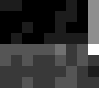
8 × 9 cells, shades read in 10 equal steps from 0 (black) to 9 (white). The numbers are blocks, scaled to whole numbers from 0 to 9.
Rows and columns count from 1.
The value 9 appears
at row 5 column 9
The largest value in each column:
3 3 3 3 3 4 3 3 9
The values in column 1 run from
0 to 3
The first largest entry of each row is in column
9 9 9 9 9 1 7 3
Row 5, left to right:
3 3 3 3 3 4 2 3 9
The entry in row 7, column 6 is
2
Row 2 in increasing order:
0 0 0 0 0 0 1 1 5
